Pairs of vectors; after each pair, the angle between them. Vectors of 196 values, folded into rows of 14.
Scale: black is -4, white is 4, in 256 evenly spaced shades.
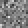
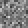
nearly parallel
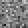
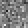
nearly opposite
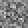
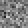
nearly opposite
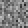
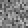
partly aligned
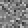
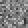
orthogonal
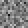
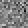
partly aligned
